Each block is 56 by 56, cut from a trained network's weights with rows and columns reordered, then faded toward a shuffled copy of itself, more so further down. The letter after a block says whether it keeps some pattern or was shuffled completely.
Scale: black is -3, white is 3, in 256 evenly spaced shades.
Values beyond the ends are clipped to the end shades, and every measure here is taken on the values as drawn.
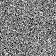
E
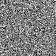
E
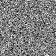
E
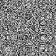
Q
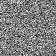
E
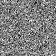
E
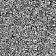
Q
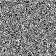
E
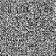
Q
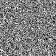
Q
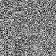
Q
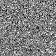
Q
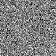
Q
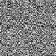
Q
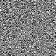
Q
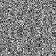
Q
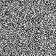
Q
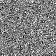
E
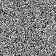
E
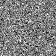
E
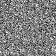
E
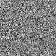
Q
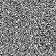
Q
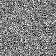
Q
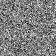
E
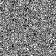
Q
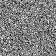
E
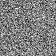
E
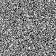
E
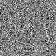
Q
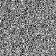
Q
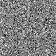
Q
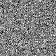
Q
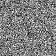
E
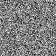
E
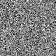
E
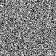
Q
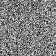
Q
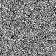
E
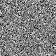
E
